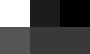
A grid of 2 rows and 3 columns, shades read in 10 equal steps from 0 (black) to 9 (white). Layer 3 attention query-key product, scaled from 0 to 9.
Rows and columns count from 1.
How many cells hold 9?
1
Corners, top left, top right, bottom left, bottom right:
9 0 3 2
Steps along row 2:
down same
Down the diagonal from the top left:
9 2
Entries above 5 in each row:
1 0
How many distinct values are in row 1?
3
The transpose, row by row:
9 3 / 1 2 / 0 2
